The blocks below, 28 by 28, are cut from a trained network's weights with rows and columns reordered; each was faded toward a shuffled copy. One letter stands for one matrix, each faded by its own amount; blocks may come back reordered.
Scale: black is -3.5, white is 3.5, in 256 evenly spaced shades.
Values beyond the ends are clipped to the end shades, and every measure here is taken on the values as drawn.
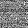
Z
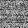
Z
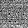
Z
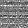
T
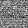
Z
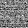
Z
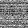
T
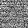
Z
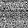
Z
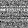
T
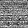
T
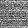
T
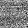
Z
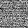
Z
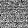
Z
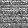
T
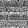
T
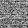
Z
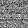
Z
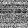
T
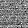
Z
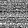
T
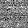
Z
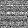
T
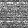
T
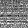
T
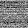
T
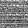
T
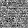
Z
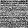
T
